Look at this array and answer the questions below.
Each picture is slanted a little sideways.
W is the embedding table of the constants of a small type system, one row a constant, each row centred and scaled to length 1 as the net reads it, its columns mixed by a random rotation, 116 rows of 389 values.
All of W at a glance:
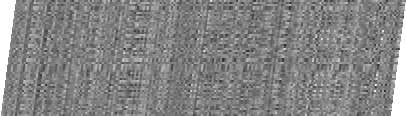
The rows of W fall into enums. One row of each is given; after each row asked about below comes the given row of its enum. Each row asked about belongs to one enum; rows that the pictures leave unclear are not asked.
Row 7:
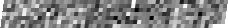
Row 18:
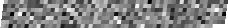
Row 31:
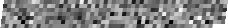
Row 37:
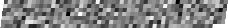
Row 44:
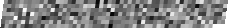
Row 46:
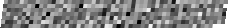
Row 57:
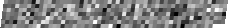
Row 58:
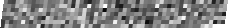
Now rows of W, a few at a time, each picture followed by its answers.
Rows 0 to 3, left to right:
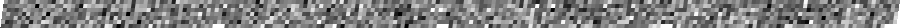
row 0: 46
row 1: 57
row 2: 58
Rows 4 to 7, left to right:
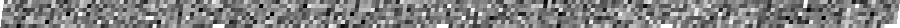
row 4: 37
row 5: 46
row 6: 44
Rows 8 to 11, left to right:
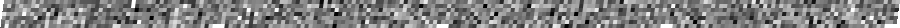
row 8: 7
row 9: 44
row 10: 46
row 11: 31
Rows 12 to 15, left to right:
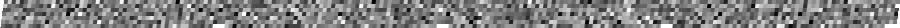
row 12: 37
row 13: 18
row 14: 31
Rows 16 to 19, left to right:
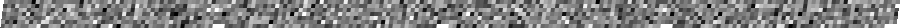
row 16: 57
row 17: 37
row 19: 46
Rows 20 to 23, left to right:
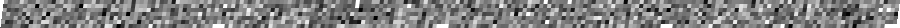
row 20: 46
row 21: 7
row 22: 37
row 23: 57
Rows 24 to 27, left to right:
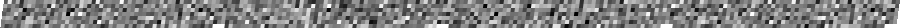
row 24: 37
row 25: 58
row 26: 46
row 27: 37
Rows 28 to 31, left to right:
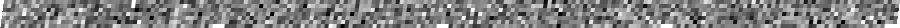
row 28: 7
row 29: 46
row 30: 44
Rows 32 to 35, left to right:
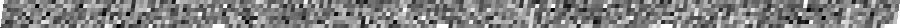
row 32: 46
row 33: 31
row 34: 58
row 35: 7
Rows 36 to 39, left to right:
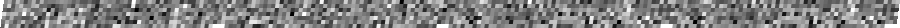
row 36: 7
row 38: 31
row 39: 31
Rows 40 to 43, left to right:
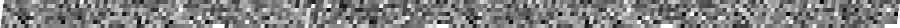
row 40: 31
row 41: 58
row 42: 31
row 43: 18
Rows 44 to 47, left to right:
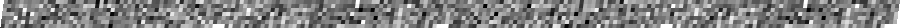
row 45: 7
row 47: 7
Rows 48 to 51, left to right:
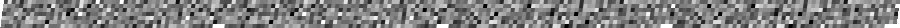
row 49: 37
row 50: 46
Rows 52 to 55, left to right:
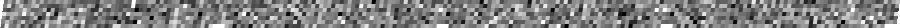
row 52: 7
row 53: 18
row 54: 57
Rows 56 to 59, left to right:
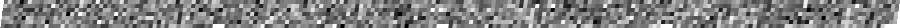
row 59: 7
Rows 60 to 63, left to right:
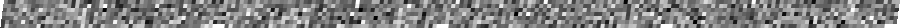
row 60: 58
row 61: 7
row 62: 37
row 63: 31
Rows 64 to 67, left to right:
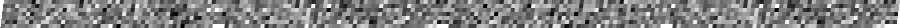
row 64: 57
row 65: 58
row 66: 46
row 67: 58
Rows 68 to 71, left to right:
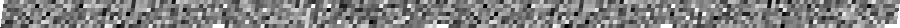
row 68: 46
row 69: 58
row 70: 46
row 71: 44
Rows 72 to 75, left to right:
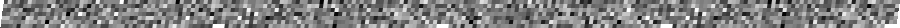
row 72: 37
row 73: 44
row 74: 31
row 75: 44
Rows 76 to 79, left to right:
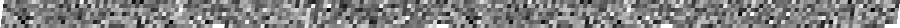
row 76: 31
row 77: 58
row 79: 37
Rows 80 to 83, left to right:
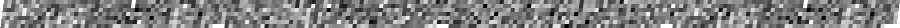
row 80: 7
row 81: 58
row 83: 7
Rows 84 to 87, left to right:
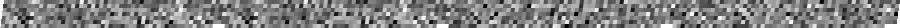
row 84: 31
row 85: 31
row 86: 46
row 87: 18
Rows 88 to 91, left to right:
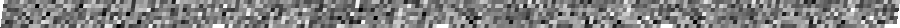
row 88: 46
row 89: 7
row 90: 31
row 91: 31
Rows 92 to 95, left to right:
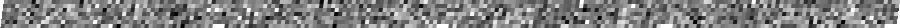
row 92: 57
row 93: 44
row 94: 7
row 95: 31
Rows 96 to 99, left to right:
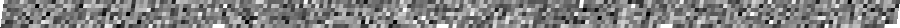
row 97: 31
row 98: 7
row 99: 37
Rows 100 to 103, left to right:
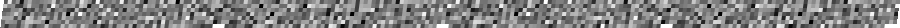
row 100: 37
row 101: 46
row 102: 37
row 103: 46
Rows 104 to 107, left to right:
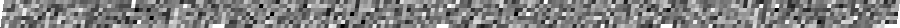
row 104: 7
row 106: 37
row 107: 58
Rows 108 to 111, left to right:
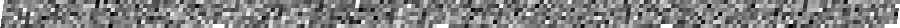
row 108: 44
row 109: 7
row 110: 37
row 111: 46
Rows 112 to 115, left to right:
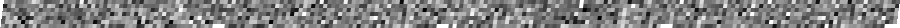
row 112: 31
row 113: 37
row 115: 37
